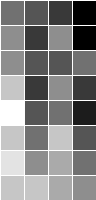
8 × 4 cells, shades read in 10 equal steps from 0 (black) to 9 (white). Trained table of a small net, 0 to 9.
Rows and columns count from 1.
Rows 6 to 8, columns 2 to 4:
4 7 3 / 5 6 4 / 7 6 5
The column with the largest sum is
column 1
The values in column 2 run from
2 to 7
